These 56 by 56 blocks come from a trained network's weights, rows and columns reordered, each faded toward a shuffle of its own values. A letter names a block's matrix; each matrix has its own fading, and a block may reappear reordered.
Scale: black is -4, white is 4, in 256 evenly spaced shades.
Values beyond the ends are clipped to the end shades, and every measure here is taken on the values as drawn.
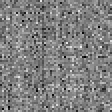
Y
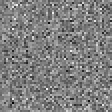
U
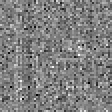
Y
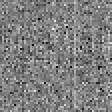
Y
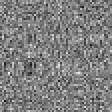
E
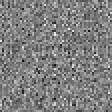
E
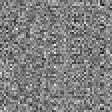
E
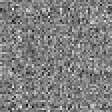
U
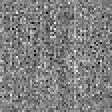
Y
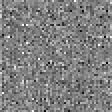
Y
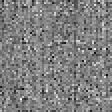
Y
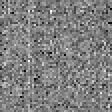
Y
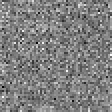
U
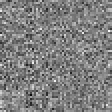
E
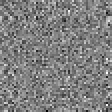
E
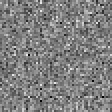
U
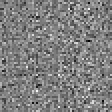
U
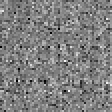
Y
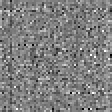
Y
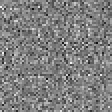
U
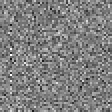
E
